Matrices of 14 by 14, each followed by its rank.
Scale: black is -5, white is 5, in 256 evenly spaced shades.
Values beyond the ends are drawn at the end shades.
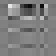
one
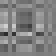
one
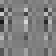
one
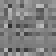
two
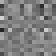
two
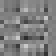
two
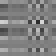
one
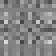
two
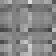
two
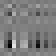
one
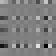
one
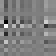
one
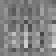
two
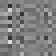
two
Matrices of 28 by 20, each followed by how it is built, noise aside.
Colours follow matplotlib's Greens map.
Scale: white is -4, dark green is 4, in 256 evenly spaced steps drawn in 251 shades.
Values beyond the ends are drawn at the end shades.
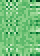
low rank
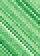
Toeplitz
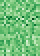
low rank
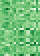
low rank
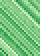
Toeplitz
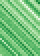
Toeplitz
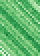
Toeplitz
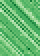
Toeplitz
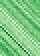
Toeplitz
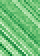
Toeplitz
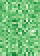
low rank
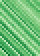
Toeplitz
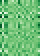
low rank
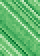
Toeplitz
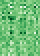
low rank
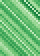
Toeplitz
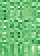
low rank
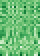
low rank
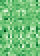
low rank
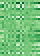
low rank
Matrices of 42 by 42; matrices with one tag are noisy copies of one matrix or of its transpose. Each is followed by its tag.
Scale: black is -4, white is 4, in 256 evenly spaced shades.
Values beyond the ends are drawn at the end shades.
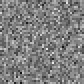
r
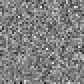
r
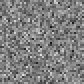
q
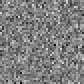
r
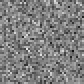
q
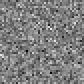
q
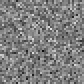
q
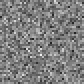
q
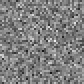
q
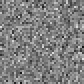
r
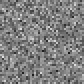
q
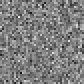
r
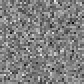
q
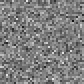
r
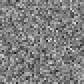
q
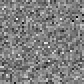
r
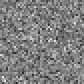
q
